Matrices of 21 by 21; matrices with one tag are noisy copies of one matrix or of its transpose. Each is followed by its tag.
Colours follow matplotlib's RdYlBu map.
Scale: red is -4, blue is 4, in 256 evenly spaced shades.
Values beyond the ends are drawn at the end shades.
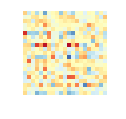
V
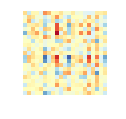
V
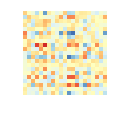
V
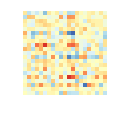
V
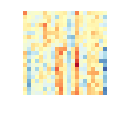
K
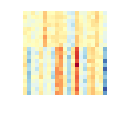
K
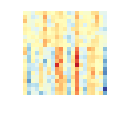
K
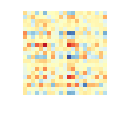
V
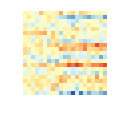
K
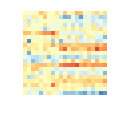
K
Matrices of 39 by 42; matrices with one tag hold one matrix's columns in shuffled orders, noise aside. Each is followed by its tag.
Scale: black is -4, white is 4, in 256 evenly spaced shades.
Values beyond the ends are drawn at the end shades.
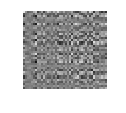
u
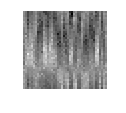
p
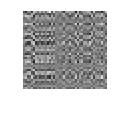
u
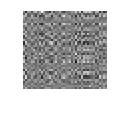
u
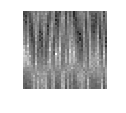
p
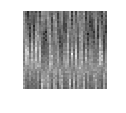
p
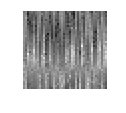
p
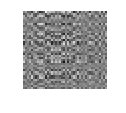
u
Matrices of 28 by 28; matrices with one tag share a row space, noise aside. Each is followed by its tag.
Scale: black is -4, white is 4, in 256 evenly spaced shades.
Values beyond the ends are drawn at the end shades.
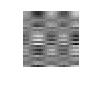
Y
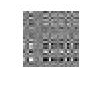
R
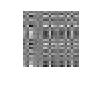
R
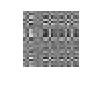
R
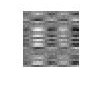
Y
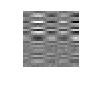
Y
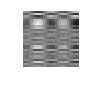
Y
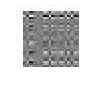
R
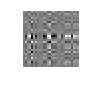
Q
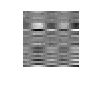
Y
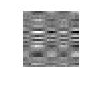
Y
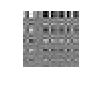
R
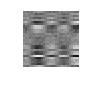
Y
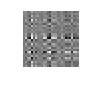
Q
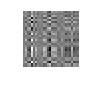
Q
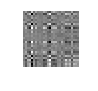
Q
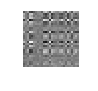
R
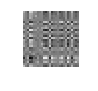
R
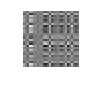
R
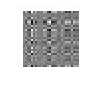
Q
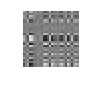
R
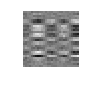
Y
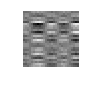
Y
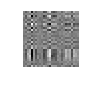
Q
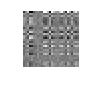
R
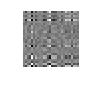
Q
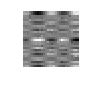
Y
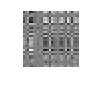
R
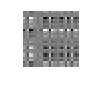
R
